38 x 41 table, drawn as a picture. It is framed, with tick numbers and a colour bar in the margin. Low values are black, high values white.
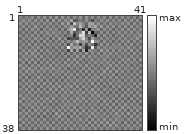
There is no overall slope. The field is checkered. In the top middle lies a patch that is rougher than the rest. The top middle is the roughest part.
